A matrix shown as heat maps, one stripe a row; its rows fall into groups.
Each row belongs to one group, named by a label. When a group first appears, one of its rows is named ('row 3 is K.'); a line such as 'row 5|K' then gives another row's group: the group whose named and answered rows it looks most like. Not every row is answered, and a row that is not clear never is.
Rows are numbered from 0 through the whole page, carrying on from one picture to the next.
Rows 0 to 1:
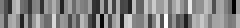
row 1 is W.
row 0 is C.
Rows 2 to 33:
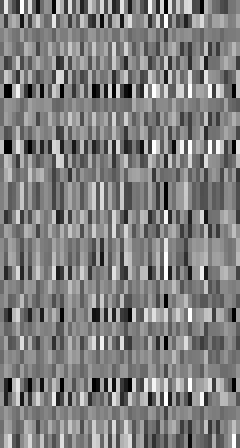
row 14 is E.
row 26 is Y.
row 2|Y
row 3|W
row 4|Y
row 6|W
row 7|Y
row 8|C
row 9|E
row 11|W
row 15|Y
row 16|Y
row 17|W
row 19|W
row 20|W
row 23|Y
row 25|W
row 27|E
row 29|C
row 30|W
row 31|Y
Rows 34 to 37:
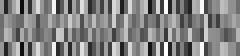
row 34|W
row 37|W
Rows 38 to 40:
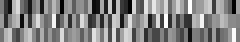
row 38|C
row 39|W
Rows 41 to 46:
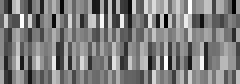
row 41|C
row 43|C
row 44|W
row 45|W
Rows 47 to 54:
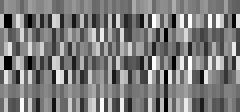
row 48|C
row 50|E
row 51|C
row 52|Y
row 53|Y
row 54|Y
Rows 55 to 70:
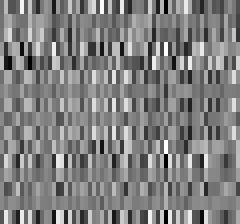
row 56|E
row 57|E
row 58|W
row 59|C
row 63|W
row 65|W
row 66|Y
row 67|Y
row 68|W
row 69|W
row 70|Y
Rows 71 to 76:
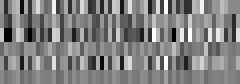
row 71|W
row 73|C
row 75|W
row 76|W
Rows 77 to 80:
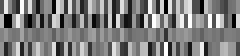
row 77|Y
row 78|C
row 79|Y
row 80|W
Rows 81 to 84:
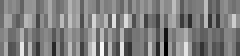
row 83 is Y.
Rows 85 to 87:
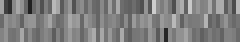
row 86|E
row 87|Y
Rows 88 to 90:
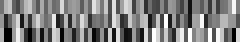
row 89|W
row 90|C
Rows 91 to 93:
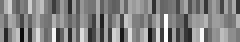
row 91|E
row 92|W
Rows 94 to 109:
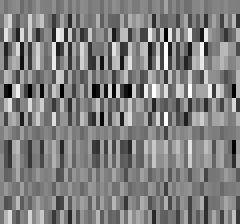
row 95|E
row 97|W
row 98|W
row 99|Y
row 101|E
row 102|W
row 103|Y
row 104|C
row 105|C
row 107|Y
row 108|W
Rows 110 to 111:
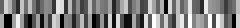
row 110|Y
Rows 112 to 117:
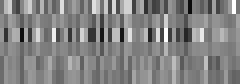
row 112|E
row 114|W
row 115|W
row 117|E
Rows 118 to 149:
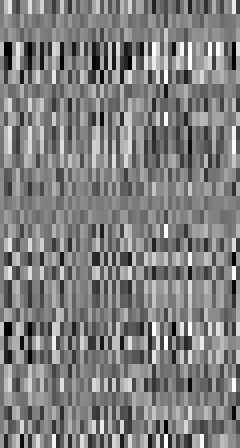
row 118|E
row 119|Y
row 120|W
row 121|C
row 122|C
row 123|W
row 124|Y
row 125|E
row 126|W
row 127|E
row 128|E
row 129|E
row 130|W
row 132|W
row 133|Y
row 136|C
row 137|E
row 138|C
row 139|C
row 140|Y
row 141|C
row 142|W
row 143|C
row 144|E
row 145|E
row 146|E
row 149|W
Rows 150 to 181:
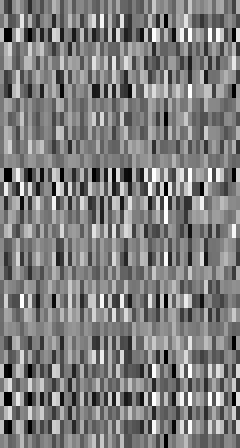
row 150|C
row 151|Y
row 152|C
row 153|E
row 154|E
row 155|W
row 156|C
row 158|Y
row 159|Y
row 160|E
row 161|E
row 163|Y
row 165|W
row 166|E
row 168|W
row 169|C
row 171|Y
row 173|E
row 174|C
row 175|Y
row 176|C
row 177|E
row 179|E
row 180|C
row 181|Y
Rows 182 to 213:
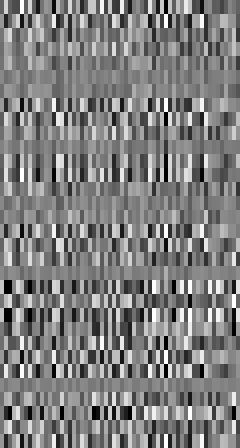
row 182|Y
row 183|W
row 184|E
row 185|E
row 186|E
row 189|W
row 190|Y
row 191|E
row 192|Y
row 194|Y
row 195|E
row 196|W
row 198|W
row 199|Y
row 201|W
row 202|C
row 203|E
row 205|C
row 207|W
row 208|Y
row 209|W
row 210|E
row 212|E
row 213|W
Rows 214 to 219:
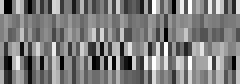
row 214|C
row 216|Y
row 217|W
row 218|C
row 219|C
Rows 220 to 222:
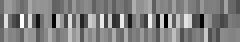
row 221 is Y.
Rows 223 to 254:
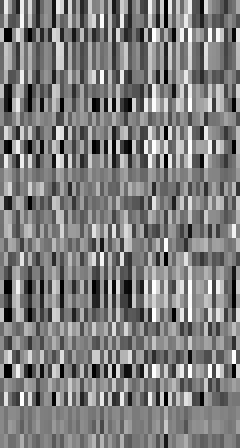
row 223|Y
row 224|Y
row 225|C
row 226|Y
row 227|Y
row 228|Y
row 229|C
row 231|W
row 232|Y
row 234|Y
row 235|Y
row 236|E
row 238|Y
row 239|E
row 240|W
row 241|Y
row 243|C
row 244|C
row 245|C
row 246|E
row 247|C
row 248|E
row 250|E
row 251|Y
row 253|W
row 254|Y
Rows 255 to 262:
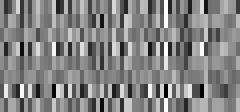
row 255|W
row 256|W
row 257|E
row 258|W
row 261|Y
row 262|W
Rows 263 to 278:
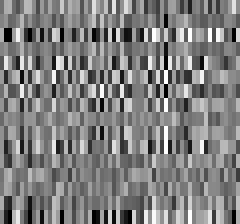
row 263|E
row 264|Y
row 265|C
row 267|Y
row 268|W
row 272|W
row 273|W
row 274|C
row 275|E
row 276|Y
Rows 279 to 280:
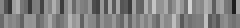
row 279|C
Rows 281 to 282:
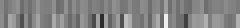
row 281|W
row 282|W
